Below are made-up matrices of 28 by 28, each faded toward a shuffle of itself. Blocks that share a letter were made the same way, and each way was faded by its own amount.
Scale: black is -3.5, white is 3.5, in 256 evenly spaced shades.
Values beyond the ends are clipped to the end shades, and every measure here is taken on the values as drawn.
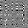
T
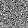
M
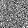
M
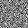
M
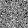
M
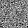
M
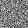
M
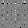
T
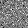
M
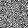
M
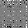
T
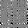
T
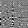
T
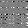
T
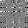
T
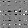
T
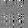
T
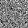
M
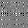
T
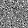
M
